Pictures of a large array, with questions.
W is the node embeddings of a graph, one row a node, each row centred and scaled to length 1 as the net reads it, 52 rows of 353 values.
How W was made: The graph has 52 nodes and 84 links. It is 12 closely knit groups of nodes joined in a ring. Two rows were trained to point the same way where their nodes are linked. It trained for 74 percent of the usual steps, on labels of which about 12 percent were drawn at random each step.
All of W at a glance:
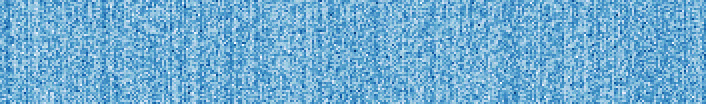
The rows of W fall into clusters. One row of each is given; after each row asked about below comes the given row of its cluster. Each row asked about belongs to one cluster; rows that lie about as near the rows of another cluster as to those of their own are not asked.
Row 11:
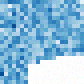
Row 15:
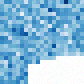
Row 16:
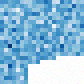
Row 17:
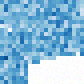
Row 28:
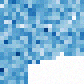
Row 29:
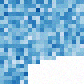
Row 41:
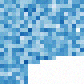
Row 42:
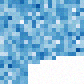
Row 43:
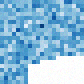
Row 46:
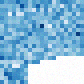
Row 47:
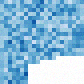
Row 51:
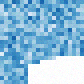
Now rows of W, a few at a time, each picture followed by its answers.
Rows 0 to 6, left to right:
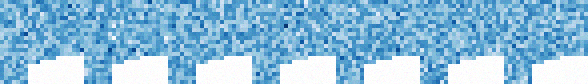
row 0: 11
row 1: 28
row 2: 42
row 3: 29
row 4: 16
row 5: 29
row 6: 16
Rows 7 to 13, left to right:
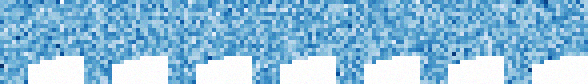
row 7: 16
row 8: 42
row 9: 41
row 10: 29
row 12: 51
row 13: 11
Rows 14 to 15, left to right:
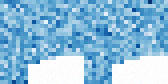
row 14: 15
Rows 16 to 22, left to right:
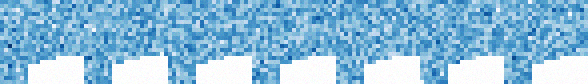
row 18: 42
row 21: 47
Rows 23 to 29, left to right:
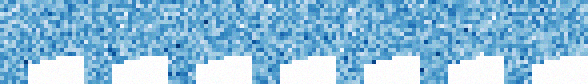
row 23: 17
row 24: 29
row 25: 43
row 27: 11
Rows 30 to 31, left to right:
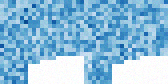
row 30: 17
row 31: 47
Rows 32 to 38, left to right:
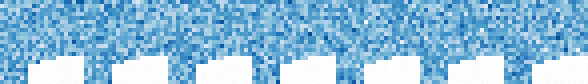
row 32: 17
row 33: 28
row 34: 51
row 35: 42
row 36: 46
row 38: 43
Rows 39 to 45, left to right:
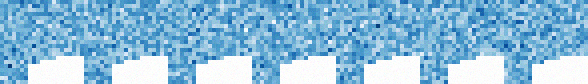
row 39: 46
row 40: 46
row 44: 11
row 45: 47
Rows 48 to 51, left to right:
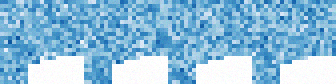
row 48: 43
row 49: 47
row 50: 46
